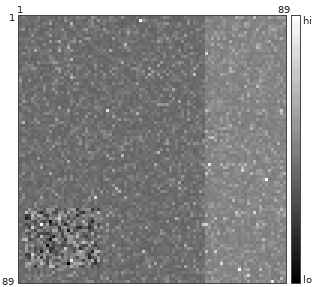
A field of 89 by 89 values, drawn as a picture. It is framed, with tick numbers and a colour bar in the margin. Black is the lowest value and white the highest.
Roughest part: bottom left. Stripes: none. Seam: vertical, 70% of the way across, the right part higher. Odd patch: rougher, in the bottom left.
